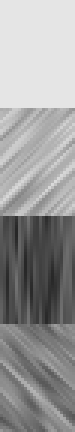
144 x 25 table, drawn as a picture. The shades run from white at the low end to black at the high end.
The table splits into 4 rows of 1 panel. Panel 1,1: very low, flat. Panel 2,1: low, slanting up to the right. Panel 3,1: high, streaked downward. Panel 4,1: middling, slanting down to the right.
